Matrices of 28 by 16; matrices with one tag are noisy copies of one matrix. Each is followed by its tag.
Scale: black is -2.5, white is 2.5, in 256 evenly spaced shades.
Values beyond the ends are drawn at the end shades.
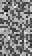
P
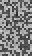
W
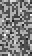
W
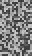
W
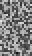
W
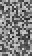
W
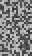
W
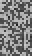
P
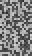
W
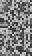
P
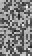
P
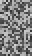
P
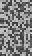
P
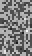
P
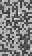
W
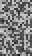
P
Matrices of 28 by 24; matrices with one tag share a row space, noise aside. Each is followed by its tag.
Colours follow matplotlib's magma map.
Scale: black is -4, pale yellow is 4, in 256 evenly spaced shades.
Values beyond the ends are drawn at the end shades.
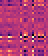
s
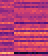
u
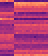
u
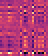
s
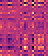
s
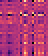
s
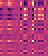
s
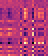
s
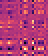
s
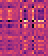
s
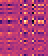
s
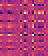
s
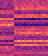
u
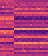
u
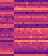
u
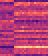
u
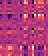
s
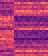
u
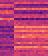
u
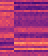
u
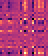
s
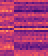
u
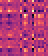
s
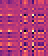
s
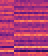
u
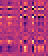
s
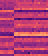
u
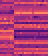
u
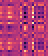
s
